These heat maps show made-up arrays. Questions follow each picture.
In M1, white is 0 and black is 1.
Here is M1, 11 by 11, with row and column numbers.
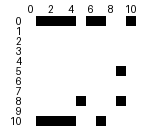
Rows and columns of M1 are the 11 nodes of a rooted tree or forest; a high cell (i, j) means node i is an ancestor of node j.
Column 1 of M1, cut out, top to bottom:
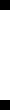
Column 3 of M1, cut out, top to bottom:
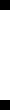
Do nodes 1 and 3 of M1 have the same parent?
yes
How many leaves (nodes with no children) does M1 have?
7
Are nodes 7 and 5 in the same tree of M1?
no
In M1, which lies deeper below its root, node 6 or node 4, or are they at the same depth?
node 4
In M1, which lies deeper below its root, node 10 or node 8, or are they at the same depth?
node 10
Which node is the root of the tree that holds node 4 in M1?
0
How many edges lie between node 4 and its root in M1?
2
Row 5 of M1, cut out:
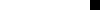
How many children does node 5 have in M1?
1
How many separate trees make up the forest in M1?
2
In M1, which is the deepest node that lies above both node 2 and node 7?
10
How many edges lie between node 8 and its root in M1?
0
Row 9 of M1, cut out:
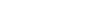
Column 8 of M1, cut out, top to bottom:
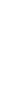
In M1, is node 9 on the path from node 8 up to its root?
no
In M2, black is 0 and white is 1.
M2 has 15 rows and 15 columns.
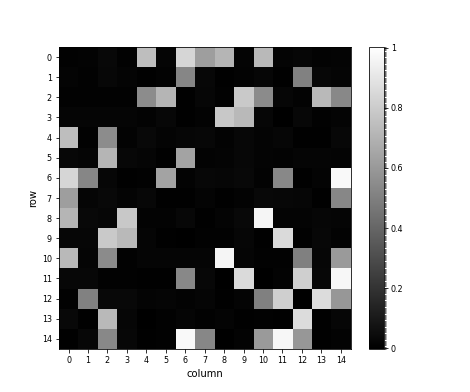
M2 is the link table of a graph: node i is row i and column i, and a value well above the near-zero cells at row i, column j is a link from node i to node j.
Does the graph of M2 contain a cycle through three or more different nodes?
yes
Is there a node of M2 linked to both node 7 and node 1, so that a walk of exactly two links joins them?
no
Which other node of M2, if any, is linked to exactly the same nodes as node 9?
none
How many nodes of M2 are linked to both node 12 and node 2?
3
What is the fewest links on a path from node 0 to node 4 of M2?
1
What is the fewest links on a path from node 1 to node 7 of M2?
3
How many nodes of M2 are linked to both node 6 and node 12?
3
